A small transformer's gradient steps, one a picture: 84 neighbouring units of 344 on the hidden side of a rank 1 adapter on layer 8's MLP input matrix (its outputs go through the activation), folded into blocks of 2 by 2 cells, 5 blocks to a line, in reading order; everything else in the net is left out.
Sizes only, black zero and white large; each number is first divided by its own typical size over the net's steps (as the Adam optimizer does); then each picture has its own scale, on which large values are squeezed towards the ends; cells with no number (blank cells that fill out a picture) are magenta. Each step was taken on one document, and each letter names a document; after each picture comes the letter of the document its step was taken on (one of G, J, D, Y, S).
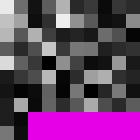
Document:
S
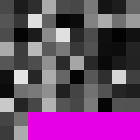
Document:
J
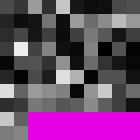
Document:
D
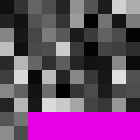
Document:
J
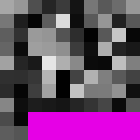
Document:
S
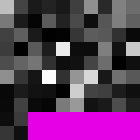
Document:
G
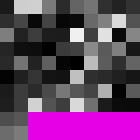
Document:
D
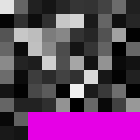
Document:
S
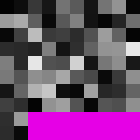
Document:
D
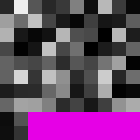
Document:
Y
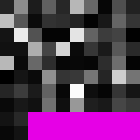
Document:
G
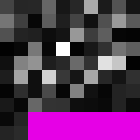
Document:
G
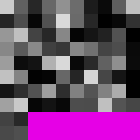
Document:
S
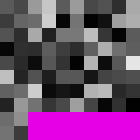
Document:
D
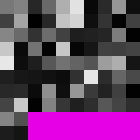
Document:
S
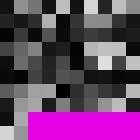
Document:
D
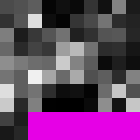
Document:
J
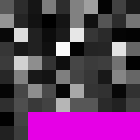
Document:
G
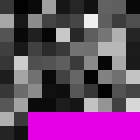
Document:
Y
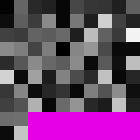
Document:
D
